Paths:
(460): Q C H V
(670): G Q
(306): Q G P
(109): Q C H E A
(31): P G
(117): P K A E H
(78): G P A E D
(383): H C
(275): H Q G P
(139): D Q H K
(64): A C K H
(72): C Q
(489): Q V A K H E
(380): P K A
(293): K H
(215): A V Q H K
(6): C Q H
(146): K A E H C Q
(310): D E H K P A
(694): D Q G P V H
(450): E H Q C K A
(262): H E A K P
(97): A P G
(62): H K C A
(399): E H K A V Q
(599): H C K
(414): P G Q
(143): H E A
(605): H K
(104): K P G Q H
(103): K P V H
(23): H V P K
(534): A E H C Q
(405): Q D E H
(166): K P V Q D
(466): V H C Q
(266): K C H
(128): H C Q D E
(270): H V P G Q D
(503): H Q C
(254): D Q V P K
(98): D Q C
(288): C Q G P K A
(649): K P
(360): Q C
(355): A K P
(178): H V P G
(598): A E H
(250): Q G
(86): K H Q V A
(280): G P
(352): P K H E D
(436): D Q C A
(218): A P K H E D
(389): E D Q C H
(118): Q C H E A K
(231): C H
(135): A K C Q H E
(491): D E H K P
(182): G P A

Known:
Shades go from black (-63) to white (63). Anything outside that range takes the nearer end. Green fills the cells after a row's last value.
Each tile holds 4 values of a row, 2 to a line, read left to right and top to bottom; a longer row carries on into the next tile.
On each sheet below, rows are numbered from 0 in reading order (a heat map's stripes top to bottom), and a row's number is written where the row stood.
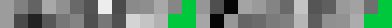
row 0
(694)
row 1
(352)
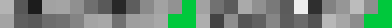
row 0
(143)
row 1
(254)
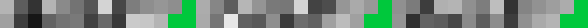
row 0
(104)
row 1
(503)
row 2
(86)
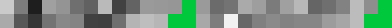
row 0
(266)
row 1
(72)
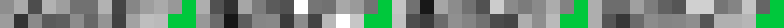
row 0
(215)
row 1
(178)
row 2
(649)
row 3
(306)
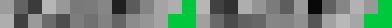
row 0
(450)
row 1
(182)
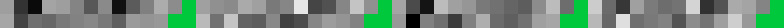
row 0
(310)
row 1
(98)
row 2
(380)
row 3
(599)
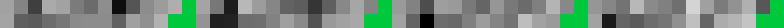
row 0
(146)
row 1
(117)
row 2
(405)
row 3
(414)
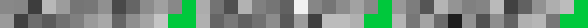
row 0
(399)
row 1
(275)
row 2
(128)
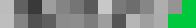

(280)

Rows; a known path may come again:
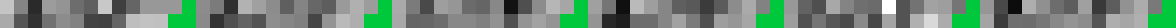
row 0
(266)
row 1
(489)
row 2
(118)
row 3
(117)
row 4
(270)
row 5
(218)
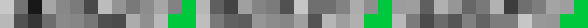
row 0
(649)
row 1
(280)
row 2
(389)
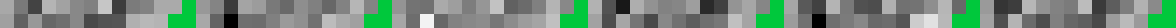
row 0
(6)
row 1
(405)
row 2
(72)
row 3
(62)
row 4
(97)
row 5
(288)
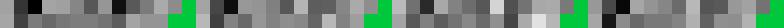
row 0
(310)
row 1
(491)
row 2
(23)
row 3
(352)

